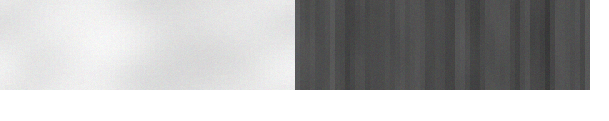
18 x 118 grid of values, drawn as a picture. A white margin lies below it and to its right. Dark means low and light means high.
It is made of 1 by 2 panels. Panel 1,1: very high, smooth, faint in contrast. Panel 1,2: low, streaked downward, faint in contrast.
